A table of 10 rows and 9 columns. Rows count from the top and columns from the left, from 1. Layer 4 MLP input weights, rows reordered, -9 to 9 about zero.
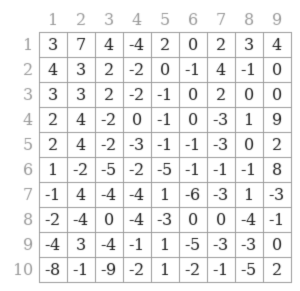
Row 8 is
-2 -4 0 -4 -3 0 0 -4 -1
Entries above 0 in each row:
7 4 4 4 3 2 3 0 2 2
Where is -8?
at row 10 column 1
